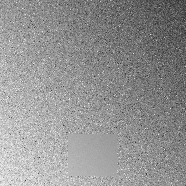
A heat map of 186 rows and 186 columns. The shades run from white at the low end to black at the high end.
In the bottom middle lies a patch that is calmer than the rest. There is an overall slope up to the top right. The ninth with the highest average is the top right. On average the colour sits 40% of the way up the scale. No single row or column stands out from its neighbours.
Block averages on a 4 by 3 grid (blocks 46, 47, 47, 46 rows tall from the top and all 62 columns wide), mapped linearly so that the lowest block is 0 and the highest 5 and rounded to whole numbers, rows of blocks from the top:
245
234
123
013
